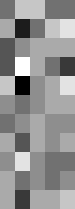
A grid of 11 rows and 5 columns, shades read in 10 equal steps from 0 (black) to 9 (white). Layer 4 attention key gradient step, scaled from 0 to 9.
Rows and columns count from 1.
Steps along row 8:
down up down up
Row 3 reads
3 5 6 6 6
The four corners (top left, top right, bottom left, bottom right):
4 4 6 7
